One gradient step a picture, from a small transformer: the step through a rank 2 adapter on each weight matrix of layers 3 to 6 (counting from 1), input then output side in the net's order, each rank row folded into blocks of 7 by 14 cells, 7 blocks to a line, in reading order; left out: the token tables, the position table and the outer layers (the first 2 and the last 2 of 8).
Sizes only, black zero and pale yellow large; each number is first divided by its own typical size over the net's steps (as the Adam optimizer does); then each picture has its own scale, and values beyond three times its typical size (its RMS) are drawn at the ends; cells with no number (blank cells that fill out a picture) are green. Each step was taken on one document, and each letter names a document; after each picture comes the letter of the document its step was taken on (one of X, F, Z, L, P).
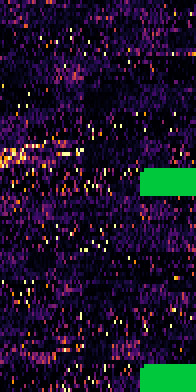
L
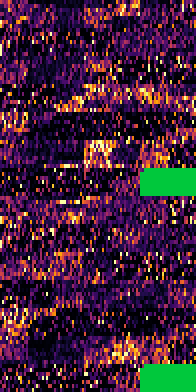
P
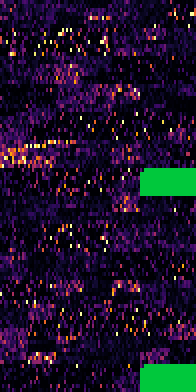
L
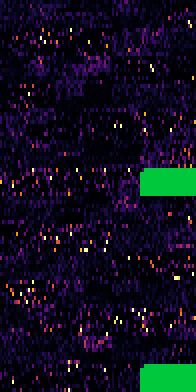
L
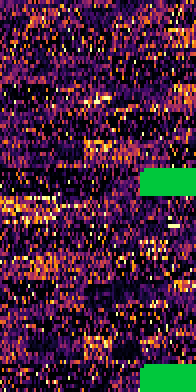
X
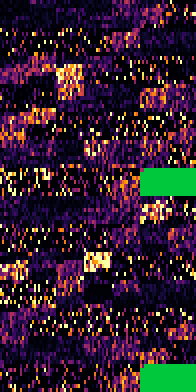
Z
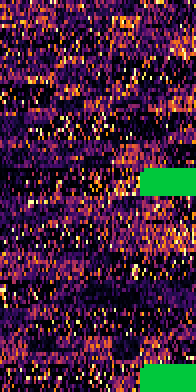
X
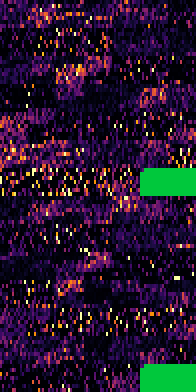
L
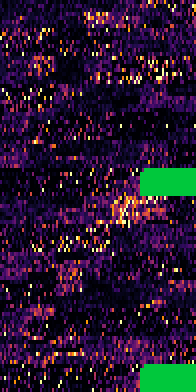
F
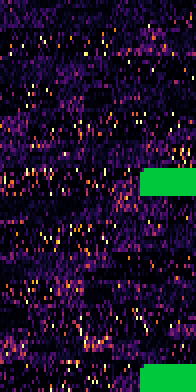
L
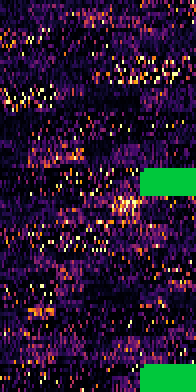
F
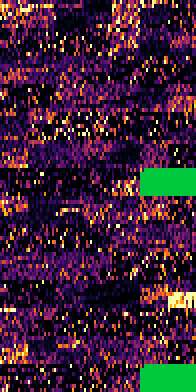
X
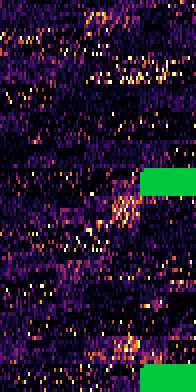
F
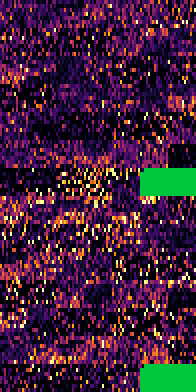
P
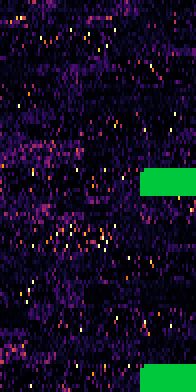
L
